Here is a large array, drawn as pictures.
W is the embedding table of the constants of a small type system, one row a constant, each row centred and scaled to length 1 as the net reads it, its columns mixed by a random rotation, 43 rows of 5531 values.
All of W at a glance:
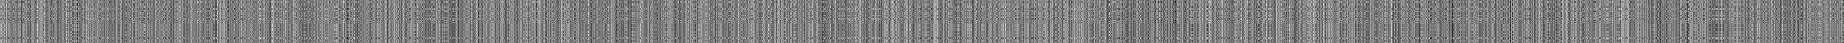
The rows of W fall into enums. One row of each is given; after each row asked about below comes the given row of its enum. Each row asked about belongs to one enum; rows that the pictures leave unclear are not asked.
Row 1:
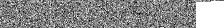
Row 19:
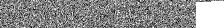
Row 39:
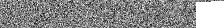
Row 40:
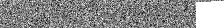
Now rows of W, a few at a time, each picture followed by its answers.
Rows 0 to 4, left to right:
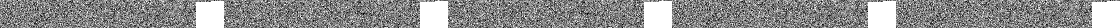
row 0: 39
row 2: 1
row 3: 39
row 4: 39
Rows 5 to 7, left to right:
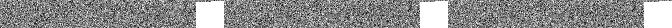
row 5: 39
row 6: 40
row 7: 40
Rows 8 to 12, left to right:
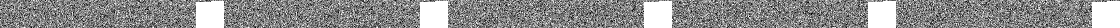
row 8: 19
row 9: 19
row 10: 40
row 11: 1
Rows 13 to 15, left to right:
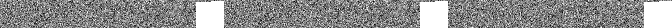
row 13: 39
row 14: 39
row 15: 19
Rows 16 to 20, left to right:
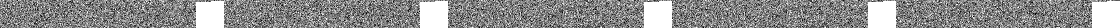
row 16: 39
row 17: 40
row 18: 19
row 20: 1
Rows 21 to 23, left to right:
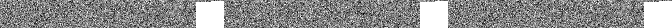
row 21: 39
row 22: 1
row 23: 39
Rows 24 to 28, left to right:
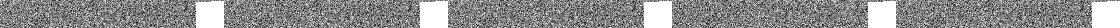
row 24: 40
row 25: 40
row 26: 40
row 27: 39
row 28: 40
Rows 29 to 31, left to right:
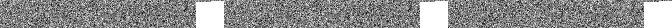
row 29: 40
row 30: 40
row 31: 39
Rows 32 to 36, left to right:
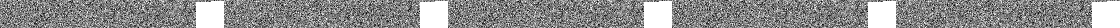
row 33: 40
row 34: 39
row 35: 39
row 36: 40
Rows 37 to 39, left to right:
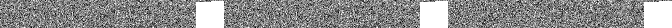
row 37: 19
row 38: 19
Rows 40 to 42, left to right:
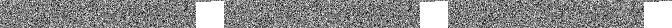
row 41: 40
